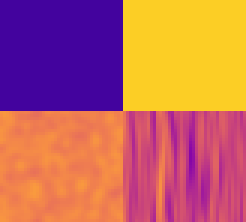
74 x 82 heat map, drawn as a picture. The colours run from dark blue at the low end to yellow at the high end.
It is made of 2 by 2 panels. Panel 1,1: very low, flat. Panel 1,2: very high, flat. Panel 2,1: high, blotchy, faint in contrast. Panel 2,2: middling, streaked downward.
